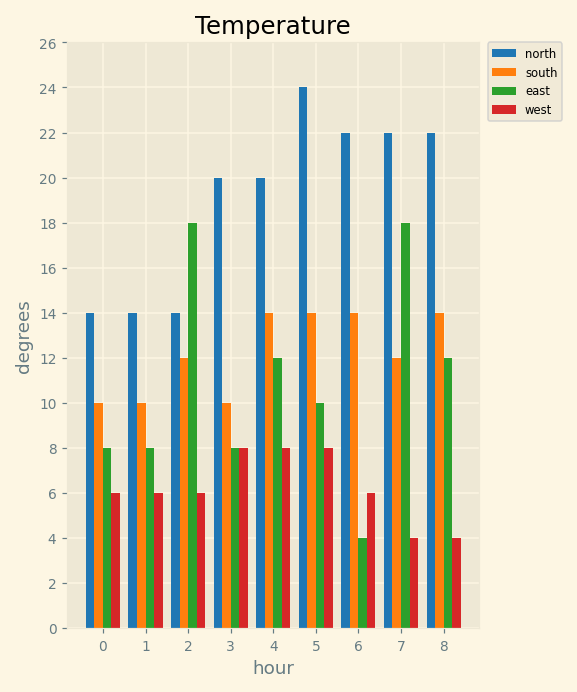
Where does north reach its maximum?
5
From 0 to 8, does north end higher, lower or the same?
higher
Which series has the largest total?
north
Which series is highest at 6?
north
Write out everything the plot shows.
Title: Temperature
x-axis: hour, ticks 0 1 2 3 4 5 6 7 8
y-axis: degrees, ticks 0 2 4 6 8 10 12 14 16 18 20 22 24 26
Legend: north, south, east, west
Values:
north: 14 14 14 20 20 24 22 22 22
south: 10 10 12 10 14 14 14 12 14
east: 8 8 18 8 12 10 4 18 12
west: 6 6 6 8 8 8 6 4 4
